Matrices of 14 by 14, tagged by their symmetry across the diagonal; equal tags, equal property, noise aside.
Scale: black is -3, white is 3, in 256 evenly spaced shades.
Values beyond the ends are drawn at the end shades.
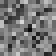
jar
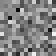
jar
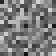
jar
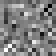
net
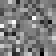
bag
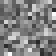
bag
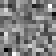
net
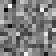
bag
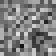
jar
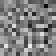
net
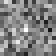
bag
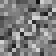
jar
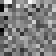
net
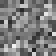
jar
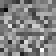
bag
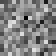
bag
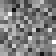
net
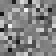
jar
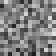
net
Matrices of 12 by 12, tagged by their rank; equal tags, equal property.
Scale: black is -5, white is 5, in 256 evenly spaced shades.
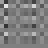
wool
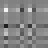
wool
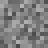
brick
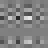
wool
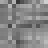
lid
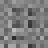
lid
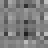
lid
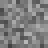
brick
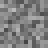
brick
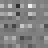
lid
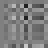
wool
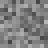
brick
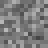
brick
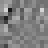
lid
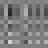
wool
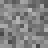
brick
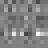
lid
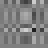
wool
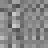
lid
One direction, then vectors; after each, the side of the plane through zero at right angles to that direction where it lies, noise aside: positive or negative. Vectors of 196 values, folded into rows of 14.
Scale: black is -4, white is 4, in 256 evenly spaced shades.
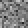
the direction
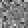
positive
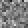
positive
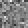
negative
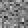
positive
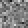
positive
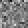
positive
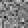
positive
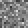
negative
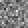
negative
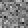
positive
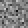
positive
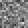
negative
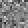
negative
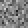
positive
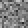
positive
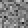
positive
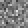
negative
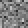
positive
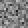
positive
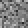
positive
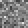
negative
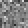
negative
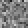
positive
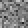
positive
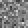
negative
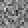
positive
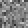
negative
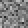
positive
